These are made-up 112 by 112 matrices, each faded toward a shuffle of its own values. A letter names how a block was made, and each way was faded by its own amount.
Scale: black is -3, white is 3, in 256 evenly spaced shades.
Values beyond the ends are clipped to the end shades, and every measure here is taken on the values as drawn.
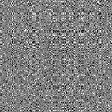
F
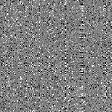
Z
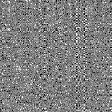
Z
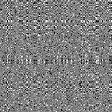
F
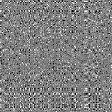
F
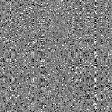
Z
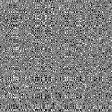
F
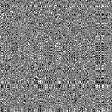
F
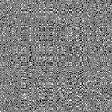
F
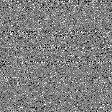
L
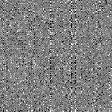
Z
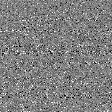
L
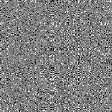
Z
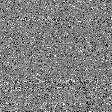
L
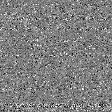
L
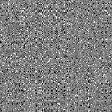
Z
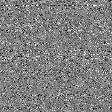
L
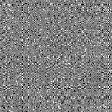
F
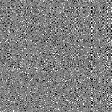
Z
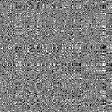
F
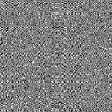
F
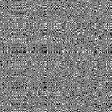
F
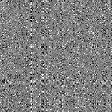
Z
